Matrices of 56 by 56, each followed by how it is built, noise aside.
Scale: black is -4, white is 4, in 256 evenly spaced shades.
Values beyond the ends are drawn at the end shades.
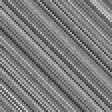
Toeplitz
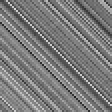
Toeplitz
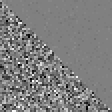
lower triangular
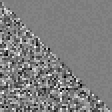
lower triangular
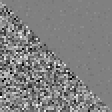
lower triangular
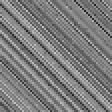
Toeplitz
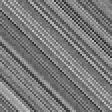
Toeplitz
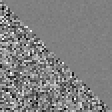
lower triangular
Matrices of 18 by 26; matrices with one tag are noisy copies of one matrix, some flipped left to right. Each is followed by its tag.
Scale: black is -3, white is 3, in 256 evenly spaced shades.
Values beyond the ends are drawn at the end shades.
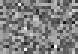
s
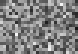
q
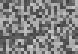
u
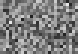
u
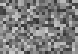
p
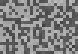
q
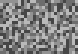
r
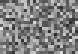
q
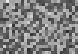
r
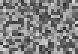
s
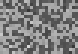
s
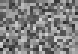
s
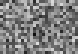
q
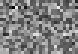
s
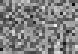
q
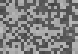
p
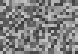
q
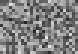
q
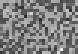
r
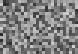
r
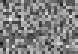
u
